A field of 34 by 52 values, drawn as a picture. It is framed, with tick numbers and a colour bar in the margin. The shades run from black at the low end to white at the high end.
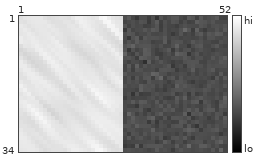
The table splits into one row of 2 panels. Panel 1,1: very high, slanting down to the right, faint in contrast. Panel 1,2: low, fine-grained, faint in contrast.
